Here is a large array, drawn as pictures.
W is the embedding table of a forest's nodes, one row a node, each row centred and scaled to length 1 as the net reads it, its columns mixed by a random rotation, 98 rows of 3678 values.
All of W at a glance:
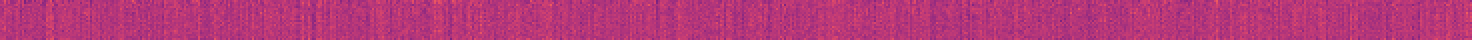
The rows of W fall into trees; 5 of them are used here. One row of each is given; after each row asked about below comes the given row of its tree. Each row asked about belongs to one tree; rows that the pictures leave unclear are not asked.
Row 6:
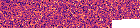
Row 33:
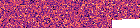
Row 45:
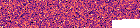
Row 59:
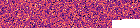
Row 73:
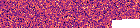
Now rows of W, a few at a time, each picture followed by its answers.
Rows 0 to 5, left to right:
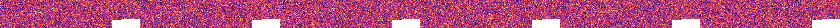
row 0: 6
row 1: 6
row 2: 6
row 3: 73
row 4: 6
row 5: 73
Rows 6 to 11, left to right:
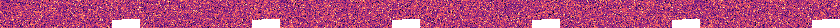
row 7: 6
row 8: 73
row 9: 59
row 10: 45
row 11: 73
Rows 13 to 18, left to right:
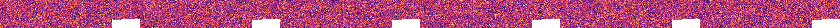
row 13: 45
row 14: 45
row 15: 33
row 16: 6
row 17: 45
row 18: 6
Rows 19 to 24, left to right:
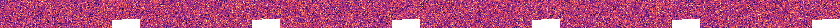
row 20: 33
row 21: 73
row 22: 6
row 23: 33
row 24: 33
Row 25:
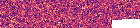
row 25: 73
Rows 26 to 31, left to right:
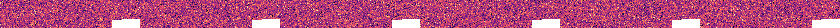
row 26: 6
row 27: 33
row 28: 33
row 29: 59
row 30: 59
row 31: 59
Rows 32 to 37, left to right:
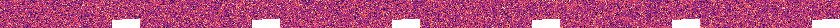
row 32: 33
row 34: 45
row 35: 73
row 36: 45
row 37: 73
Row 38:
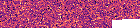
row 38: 33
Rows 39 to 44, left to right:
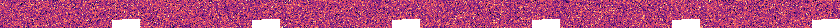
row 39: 33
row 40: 59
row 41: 45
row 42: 45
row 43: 6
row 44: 45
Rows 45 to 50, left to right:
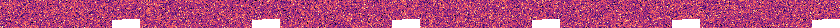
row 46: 45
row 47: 73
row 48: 73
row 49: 33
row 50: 6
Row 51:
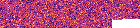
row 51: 45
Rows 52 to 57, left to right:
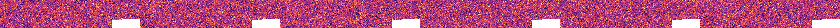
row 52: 33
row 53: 45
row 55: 33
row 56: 73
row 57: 59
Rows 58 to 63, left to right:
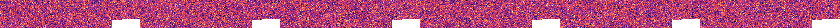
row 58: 73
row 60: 33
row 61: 33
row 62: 45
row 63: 73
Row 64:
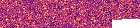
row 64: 45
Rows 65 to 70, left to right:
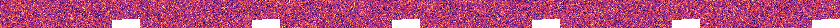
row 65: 73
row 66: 73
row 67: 45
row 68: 45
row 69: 6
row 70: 59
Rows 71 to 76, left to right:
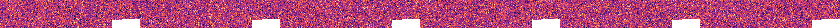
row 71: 45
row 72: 73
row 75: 33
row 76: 59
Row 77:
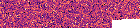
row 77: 6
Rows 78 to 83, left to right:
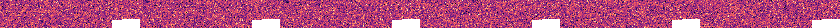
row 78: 6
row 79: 6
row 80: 6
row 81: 33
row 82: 45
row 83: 59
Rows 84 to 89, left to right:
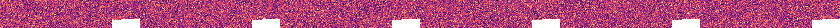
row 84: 45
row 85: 45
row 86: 59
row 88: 6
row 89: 33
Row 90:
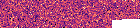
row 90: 73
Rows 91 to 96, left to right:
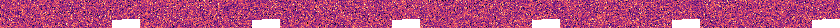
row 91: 73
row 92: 59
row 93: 73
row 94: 45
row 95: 45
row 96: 45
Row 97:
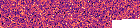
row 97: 73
